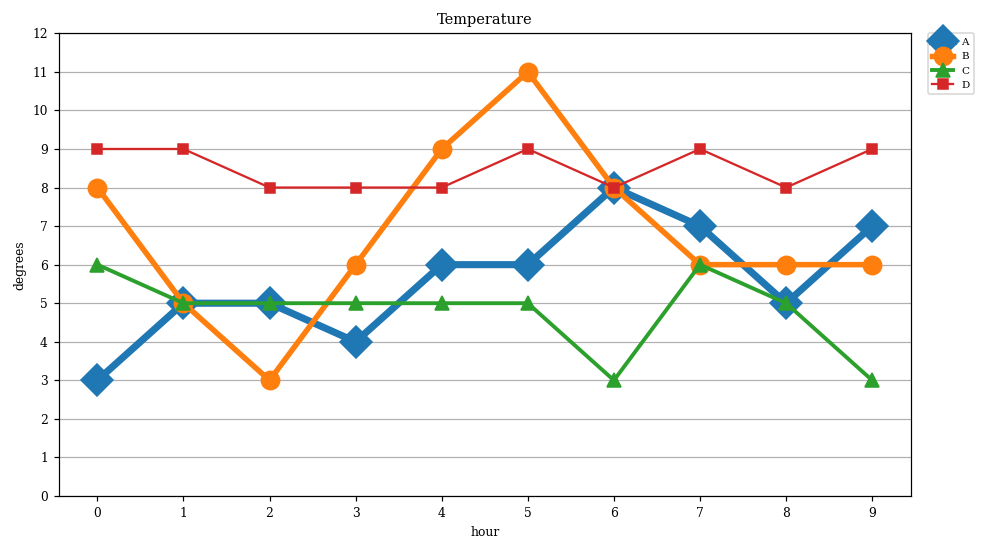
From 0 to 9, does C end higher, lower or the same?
lower
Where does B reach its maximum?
5
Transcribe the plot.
Title: Temperature
x-axis: hour, ticks 0 1 2 3 4 5 6 7 8 9
y-axis: degrees, ticks 0 1 2 3 4 5 6 7 8 9 10 11 12
Legend: A, B, C, D
Values:
A: 3 5 5 4 6 6 8 7 5 7
B: 8 5 3 6 9 11 8 6 6 6
C: 6 5 5 5 5 5 3 6 5 3
D: 9 9 8 8 8 9 8 9 8 9
